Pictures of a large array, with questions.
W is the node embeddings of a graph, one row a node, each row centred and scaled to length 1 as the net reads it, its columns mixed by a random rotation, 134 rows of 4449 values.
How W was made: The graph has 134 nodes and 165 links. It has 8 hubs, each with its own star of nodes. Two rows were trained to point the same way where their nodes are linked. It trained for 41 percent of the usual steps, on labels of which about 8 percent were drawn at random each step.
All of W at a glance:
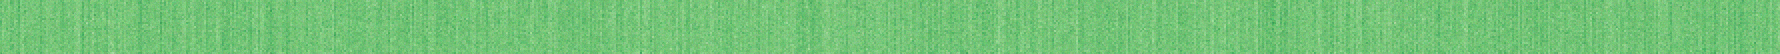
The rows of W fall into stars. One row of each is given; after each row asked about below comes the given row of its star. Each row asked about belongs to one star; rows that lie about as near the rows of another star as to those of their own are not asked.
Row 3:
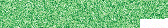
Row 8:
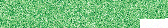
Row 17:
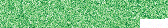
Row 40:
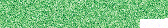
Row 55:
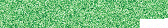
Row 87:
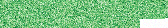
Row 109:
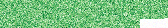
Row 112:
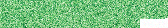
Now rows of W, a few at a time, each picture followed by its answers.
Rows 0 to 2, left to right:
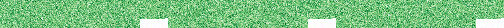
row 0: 8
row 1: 109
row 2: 17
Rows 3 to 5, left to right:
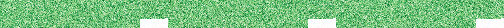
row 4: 87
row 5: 40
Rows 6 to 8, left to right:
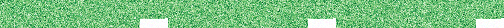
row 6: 17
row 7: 17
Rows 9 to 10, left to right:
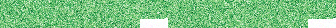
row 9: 87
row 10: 109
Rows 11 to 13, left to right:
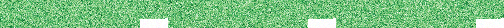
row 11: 17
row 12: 40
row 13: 87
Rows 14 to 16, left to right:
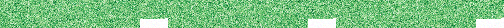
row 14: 112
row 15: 17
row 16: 17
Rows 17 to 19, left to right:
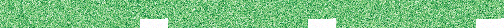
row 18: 87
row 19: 40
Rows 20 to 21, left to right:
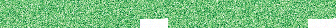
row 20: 8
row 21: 87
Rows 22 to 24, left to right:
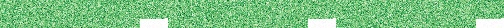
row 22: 55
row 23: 17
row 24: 87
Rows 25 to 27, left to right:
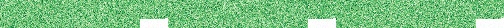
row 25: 8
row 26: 40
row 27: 40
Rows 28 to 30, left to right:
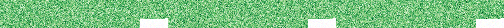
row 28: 55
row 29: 109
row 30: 3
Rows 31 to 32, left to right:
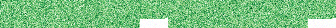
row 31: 17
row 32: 55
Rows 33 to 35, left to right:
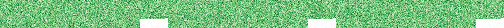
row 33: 8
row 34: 3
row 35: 109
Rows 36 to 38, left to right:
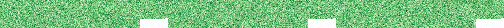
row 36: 17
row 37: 17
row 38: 40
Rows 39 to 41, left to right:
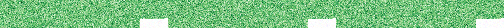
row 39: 17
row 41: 87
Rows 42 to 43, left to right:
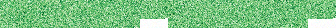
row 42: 109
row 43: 112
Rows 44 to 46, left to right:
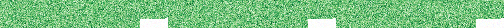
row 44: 17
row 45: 3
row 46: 3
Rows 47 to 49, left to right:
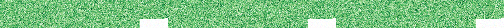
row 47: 55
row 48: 40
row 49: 40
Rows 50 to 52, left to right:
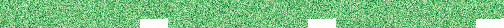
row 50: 87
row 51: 55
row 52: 8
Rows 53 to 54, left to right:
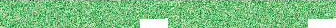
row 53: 8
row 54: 17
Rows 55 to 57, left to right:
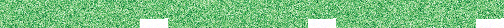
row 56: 3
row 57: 3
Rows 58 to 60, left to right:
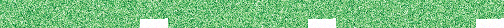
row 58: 55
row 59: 8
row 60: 3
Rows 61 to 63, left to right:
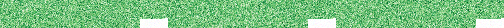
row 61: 87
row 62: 40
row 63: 17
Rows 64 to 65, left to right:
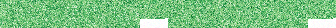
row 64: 8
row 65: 112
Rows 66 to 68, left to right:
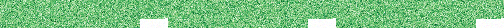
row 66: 40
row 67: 87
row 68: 8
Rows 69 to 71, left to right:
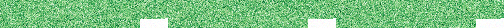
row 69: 112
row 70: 55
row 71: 3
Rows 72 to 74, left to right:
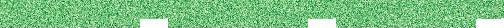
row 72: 109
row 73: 17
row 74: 109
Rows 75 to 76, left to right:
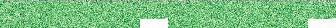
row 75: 8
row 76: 8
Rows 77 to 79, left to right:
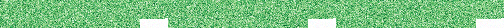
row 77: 8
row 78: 87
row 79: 8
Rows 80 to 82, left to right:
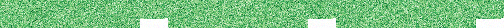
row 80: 55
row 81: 40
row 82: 112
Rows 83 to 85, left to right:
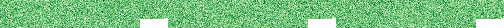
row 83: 40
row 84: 40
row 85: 112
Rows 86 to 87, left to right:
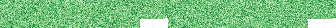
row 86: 109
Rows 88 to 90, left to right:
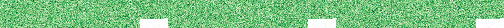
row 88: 40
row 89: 3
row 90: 55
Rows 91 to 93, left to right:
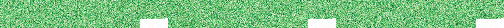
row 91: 87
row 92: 8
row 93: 17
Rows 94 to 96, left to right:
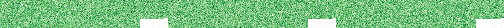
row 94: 109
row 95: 3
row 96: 8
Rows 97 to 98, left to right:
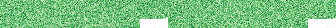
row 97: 40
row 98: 112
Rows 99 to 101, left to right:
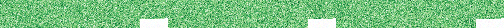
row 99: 87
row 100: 40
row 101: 112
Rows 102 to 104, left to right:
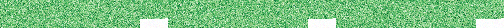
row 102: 87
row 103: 87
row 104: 8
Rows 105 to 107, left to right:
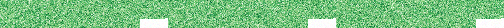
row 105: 87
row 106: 87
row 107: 109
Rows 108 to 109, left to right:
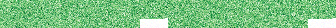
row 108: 109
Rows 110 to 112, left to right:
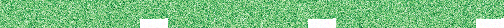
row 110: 3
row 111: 8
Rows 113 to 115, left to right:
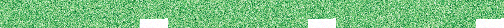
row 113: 55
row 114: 40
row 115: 17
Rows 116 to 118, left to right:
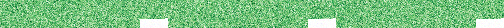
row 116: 8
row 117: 3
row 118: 112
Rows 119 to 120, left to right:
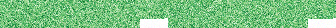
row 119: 55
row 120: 112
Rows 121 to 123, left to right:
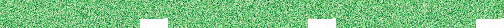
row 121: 40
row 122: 40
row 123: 8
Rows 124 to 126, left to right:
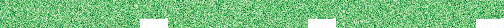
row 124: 8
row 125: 40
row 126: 3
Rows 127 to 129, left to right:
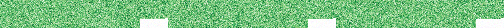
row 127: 17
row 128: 55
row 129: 17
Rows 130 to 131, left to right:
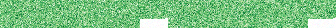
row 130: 17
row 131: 109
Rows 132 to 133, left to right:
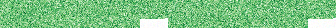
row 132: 109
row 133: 55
